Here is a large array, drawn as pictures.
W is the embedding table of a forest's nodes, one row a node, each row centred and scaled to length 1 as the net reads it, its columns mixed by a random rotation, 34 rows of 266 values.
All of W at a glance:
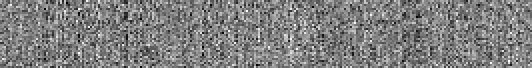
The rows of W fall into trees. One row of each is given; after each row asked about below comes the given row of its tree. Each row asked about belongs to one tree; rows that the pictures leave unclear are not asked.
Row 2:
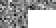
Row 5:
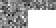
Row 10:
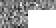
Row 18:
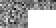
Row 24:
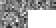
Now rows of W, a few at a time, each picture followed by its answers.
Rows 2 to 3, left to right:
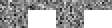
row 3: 2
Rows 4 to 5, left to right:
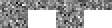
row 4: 24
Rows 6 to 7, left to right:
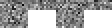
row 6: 18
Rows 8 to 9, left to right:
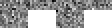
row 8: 18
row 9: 18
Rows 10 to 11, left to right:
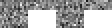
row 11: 10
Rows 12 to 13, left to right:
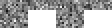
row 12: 5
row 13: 2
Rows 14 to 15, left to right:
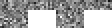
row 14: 5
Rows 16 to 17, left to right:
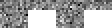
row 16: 10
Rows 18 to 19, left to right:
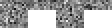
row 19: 2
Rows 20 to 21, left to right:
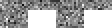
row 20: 18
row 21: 10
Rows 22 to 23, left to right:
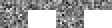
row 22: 2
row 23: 24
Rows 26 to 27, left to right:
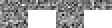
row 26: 24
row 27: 24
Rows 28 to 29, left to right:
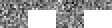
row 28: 18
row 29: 24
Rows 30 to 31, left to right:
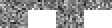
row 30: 18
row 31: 5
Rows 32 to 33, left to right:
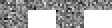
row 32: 2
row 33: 18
